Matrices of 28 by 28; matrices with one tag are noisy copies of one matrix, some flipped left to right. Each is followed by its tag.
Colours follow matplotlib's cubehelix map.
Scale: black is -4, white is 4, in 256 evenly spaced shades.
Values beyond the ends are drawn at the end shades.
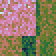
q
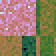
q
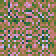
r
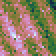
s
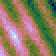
s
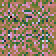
r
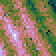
s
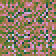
r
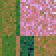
q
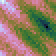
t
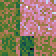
q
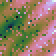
t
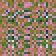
r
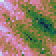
t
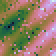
t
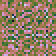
r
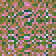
r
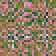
r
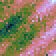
t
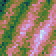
s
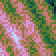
s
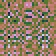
r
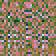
r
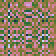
r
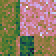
q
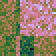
q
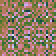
r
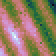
s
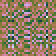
r
